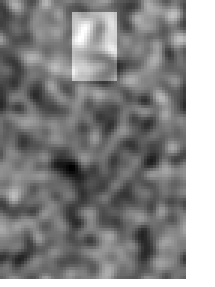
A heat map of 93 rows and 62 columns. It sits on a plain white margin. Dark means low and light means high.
An odd patch, higher than its surroundings, sits in the top middle. The ninth with the highest average is the top middle. The top middle is the roughest part. The field is mottled with small blotches.
